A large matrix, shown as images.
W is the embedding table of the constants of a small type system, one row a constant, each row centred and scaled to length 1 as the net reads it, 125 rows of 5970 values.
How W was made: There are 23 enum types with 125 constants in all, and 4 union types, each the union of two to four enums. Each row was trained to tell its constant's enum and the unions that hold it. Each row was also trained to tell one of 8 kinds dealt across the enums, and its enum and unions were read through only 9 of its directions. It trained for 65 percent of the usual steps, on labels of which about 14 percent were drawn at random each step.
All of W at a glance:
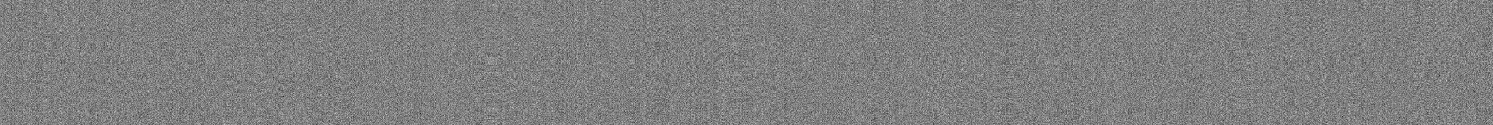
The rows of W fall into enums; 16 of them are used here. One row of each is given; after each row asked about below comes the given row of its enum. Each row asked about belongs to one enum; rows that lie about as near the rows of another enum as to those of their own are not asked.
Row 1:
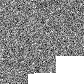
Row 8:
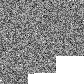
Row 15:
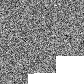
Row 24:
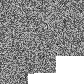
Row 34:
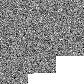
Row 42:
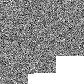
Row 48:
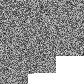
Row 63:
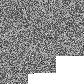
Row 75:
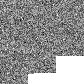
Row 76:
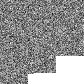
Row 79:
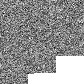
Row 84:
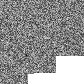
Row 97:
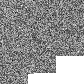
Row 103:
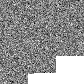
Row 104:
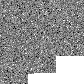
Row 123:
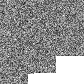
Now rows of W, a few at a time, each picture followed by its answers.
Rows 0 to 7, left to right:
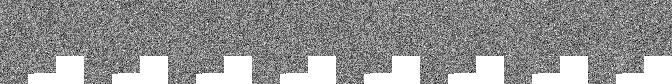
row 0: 84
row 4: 8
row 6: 123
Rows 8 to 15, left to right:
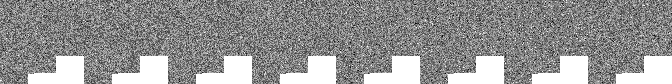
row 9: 103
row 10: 1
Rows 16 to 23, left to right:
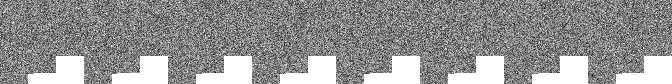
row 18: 1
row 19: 97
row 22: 1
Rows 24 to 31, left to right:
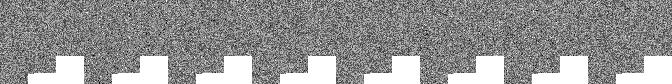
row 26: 84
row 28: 97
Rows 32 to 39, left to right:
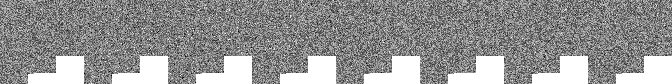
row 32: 97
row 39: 34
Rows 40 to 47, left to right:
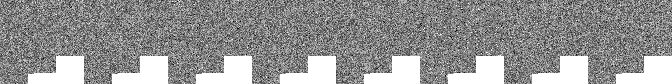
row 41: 24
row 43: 75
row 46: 103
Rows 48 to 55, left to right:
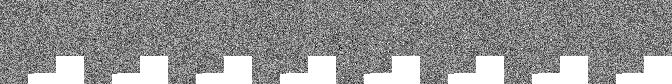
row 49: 103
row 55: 84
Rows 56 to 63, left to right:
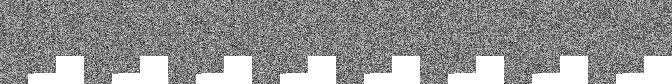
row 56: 79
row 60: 63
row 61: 15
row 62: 63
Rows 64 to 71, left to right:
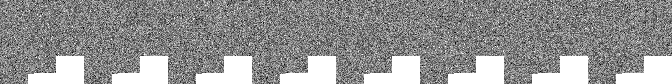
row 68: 34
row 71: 8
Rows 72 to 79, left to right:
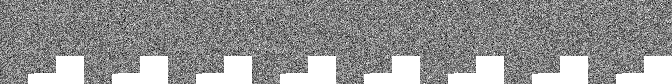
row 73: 48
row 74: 97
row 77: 76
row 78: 103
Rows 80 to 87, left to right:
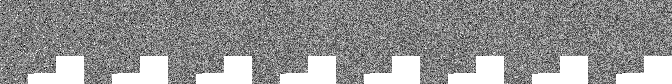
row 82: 48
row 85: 76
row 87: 63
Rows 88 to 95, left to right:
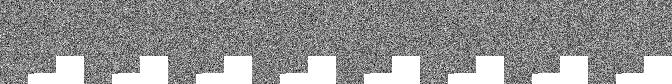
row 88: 104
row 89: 75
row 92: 34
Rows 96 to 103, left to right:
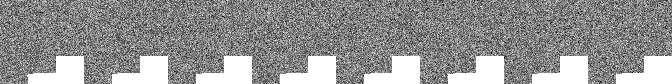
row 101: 24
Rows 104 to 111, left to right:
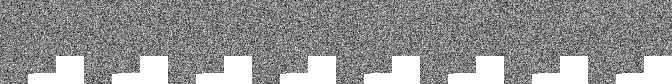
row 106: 75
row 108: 8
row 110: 123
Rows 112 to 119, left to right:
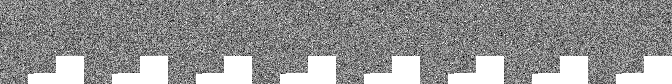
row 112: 79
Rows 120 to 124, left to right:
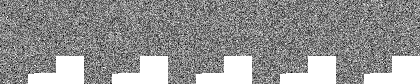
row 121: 8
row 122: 34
